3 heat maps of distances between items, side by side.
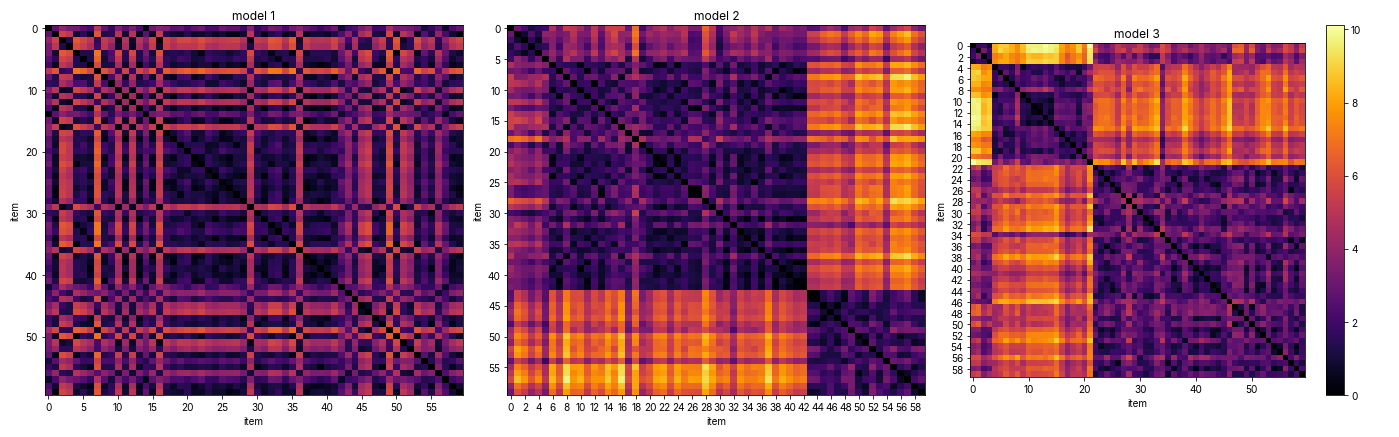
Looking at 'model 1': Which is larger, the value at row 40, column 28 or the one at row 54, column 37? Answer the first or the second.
the second
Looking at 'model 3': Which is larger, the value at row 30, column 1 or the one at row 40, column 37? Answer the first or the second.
the first
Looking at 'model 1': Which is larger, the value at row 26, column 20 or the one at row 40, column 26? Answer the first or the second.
the first
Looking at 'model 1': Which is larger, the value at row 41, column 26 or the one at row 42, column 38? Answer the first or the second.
the second
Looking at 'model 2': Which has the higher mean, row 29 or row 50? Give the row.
50
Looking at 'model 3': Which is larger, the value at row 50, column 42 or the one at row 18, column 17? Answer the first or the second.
the first
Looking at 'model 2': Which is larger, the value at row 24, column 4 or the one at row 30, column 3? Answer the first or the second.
the first
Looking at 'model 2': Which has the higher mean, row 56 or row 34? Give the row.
56
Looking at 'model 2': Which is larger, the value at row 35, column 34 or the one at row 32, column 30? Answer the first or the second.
the second
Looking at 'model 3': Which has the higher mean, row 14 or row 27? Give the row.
14
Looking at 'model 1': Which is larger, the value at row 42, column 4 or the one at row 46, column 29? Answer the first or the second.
the first
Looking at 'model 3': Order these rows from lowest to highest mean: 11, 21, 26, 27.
26, 27, 11, 21
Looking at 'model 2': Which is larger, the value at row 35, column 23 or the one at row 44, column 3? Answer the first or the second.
the second
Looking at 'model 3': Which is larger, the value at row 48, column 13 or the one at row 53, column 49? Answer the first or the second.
the first
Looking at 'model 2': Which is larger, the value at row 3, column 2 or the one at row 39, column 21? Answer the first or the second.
the first
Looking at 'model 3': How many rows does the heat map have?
60
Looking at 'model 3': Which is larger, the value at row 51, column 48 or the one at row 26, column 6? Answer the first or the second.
the second
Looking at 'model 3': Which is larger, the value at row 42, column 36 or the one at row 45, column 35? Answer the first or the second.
the second
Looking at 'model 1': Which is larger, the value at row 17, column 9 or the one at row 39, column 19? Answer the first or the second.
the first
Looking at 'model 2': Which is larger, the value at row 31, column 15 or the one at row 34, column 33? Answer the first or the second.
the first
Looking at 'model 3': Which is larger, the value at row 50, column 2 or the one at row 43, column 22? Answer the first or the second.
the first
